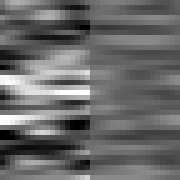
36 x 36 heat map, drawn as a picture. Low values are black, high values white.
Neither half mirrors the other. The ninth with the highest average is the middle left. The grain runs across in streaks. A vertical seam about 50% of the way across splits the table, and the right part is calmer.
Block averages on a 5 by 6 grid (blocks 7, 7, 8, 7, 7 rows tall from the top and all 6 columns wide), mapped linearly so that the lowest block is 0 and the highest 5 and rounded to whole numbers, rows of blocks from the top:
2 2 0 2 2 2
1 2 3 2 2 2
4 5 4 3 2 2
3 3 1 2 1 2
1 1 1 2 3 2
